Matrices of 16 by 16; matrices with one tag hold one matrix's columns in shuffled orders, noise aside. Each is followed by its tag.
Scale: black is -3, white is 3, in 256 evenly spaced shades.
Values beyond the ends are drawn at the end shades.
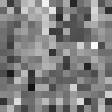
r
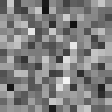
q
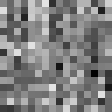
r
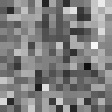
r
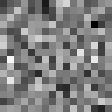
q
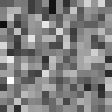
q
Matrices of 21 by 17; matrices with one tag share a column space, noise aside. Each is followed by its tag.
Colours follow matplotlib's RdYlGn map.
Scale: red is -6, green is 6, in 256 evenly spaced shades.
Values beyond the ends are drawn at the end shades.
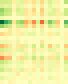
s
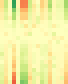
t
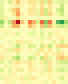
s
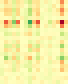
s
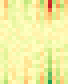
t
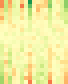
t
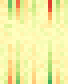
t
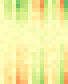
t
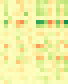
s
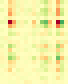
s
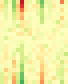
t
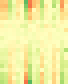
t
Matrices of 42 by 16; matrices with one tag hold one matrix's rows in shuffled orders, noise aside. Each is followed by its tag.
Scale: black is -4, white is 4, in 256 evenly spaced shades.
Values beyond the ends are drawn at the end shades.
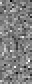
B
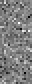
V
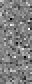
B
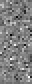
B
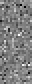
V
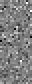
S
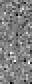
B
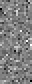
S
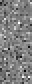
V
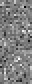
V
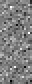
B
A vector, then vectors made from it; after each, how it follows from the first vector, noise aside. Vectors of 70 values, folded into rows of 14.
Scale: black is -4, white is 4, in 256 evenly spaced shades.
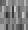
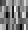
scaled up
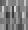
copied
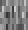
copied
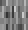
copied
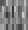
copied
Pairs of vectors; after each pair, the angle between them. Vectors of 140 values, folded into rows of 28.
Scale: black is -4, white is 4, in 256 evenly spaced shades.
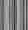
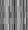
nearly parallel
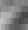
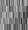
partly aligned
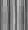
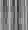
nearly opposite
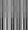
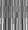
nearly opposite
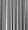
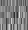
partly opposed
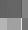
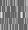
orthogonal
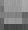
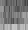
nearly opposite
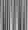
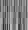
nearly parallel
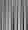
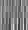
nearly opposite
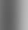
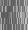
partly aligned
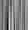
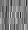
partly aligned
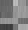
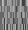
orthogonal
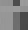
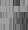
nearly parallel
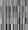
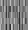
nearly parallel
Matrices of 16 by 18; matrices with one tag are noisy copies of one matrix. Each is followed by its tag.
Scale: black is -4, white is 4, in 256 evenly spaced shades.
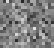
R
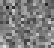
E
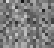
R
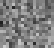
E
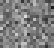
R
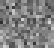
E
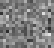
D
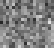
E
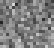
E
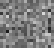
D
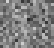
R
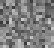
E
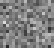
D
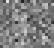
R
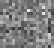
D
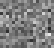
D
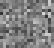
D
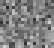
E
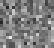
E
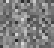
R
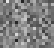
R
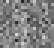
R
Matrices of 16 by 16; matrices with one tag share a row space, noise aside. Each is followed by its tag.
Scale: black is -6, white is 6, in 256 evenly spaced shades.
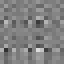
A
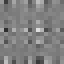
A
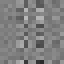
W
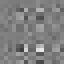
W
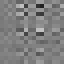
W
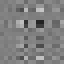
W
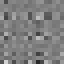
A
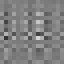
A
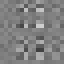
W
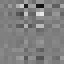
W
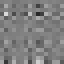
A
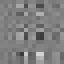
W
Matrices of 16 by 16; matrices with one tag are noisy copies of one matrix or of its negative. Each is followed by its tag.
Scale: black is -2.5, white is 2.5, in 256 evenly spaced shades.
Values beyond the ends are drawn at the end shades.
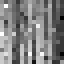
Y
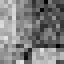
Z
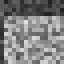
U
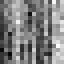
Y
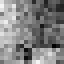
Z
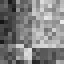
Z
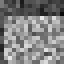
U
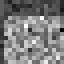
U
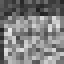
U
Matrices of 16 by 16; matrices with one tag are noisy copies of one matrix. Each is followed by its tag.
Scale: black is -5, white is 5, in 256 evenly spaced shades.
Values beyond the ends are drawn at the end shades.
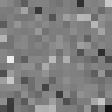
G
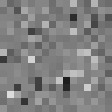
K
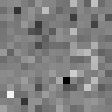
K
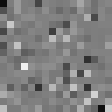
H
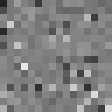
H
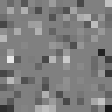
G
